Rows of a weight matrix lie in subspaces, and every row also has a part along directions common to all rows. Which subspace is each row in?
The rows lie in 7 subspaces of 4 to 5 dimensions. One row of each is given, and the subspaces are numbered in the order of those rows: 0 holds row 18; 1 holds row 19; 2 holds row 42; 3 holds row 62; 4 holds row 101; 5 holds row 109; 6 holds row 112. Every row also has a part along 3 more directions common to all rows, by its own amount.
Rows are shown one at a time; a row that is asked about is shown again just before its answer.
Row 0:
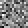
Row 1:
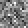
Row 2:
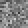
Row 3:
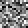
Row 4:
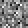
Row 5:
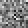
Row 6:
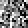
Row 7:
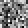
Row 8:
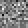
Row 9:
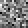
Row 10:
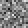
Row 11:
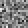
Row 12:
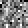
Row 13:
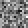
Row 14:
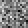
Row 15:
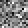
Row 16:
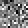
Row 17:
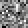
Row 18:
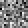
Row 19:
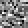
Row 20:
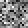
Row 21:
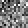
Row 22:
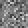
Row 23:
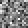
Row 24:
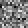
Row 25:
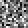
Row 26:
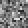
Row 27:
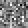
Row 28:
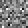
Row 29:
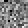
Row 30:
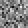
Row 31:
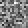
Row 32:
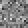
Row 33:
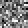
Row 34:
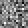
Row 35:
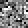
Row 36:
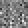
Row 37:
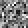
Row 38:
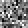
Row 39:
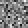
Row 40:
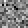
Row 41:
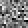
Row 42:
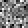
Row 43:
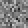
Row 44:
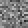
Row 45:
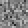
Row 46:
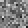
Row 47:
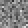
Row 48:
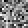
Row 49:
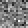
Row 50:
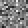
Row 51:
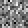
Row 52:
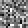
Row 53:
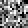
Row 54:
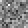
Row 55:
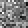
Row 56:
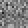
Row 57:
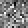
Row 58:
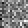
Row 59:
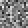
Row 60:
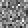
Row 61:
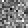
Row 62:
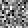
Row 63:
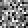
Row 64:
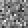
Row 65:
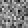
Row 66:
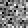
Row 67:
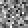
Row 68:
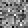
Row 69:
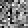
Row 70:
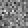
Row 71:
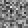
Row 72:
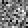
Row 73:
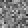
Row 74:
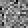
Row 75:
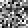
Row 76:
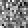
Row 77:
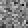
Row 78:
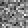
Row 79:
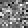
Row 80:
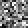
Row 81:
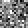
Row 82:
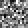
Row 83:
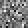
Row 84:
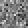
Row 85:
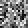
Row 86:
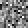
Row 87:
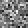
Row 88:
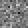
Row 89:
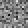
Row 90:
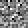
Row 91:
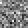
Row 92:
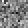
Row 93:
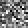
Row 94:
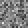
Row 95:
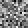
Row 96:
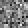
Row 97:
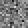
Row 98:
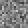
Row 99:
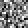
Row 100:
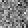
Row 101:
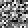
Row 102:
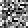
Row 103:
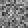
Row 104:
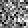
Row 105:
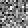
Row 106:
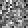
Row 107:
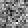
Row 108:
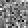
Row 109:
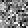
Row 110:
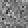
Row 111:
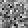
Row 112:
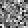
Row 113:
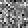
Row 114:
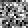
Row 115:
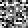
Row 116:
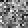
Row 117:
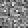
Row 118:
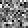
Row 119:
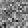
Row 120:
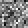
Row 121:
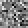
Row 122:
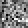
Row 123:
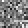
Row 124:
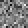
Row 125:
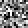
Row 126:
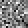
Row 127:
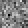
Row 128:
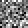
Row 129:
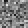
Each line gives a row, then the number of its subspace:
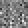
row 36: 0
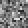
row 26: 0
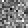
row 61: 3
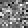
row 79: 2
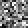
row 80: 1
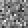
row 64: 6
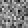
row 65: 2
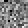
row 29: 2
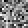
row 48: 2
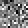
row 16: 5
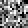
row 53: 6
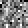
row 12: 0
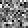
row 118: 0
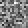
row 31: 1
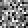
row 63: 4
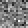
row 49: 1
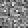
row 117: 1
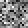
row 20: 5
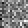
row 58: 6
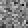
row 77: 1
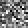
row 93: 4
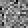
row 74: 4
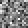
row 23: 0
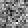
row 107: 4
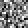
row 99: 2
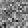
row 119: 4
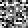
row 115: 1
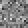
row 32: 0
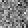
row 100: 3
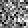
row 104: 6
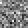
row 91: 0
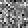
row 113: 0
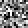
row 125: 2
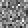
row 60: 3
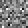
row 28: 5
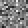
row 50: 5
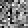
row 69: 3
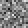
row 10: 2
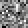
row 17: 5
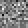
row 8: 4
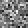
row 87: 2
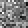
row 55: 3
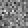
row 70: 1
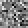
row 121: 1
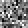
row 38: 3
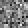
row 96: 0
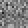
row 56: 3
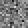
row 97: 5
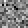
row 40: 1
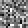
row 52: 2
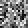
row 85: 6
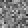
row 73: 5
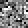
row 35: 2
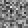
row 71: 2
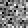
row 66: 3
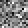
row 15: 5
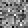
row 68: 6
